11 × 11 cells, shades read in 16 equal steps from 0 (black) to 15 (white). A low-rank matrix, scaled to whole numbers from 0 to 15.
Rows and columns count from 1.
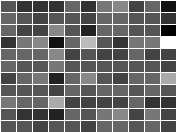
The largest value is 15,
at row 4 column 11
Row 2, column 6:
4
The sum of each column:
58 55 55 55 58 56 61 60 58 60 53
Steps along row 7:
up up down up up down down up same up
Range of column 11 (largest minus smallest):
15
